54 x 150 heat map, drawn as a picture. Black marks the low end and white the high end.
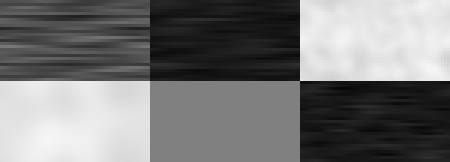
The table splits into 2 rows of 3 panels. Panel 1,1: low, streaked across. Panel 1,2: very low, streaked across, faint in contrast. Panel 1,3: very high, blotchy, faint in contrast. Panel 2,1: very high, smooth, faint in contrast. Panel 2,2: middling, flat. Panel 2,3: very low, streaked across, faint in contrast.
